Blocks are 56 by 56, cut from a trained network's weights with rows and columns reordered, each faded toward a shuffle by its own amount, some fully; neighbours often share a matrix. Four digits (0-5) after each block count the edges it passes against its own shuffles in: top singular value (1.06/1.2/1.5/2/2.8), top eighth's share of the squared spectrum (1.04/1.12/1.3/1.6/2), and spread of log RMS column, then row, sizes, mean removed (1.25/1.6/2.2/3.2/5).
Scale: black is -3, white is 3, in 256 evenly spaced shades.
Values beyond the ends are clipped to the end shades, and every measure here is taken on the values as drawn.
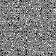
2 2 2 0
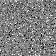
0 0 0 0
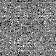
2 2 1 0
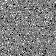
0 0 0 0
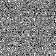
2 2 2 0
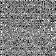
3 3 2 0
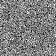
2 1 0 0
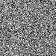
0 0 0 0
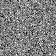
0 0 0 0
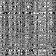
4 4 0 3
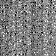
3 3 0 2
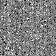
2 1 0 1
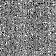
2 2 0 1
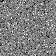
0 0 0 0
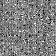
2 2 0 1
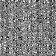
3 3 0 2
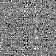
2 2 2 0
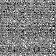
3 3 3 0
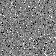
0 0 0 0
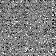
2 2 1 0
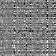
4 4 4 0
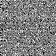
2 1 0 0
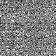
2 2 1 0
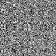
3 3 1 1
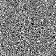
2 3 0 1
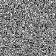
2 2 1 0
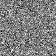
1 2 0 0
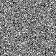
2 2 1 0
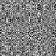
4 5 3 2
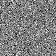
0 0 0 0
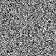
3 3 1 0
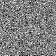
2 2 0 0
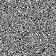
2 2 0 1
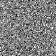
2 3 0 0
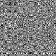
3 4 1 2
